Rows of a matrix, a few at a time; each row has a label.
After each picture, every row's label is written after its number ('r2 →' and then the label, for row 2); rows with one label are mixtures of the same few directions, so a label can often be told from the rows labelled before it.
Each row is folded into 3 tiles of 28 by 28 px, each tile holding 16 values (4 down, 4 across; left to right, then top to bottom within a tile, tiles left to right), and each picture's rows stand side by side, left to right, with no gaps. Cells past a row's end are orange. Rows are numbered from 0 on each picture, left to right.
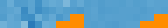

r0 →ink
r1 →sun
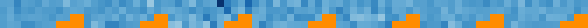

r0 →sun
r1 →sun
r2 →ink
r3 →sun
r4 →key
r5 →ink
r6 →sun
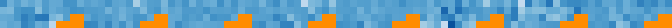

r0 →key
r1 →ink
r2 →sun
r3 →ink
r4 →ink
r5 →ink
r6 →sun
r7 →ink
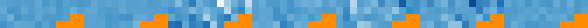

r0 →key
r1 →key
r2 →ink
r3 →ink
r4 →sun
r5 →ink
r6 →sun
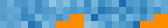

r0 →ink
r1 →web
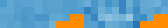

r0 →key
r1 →key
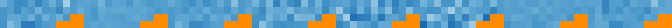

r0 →sun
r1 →sun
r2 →sun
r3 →sun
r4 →key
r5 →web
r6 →web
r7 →sun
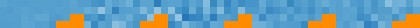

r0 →key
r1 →web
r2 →key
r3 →web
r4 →ink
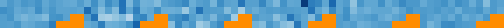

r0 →key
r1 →key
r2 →web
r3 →ink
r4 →sun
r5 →sun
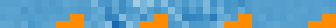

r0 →ink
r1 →ink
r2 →key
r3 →key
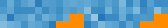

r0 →web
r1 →key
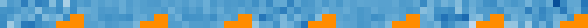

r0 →sun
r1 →key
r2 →key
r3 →web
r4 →key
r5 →key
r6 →ink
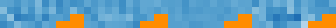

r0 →key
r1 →key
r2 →sun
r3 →key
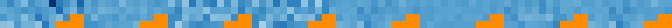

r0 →ink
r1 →web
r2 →sun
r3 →sun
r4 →ink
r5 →sun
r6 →key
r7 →ink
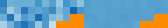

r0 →key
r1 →key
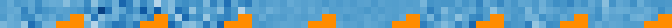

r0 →ink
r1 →web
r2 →key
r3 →web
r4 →web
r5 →key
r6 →ink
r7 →sun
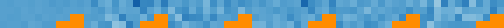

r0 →ink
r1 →ink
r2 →key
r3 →ink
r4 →web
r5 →sun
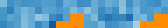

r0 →key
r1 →key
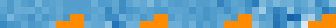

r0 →web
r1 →ink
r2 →ink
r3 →key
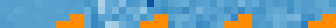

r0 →web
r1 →sun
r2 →web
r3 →key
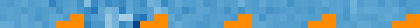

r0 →ink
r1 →key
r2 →web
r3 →web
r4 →sun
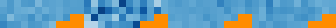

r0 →web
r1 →web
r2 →ink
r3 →sun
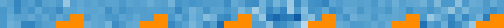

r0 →sun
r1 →ink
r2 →key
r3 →key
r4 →key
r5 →web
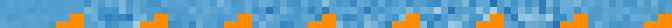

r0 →web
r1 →key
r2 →ink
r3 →web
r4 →web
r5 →web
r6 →key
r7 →sun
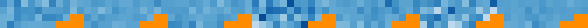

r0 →sun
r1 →web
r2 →ink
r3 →web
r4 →ink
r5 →web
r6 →ink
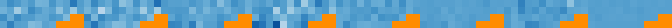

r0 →web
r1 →web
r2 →ink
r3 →ink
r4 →sun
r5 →ink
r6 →sun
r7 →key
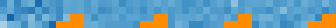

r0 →web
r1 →web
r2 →sun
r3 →web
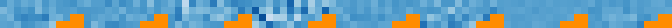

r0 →key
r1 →sun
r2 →sun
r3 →key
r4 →key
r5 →web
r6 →web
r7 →key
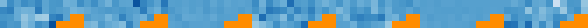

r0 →key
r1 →ink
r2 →key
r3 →web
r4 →key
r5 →web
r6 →ink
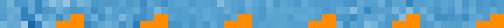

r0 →ink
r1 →key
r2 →ink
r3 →sun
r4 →web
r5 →key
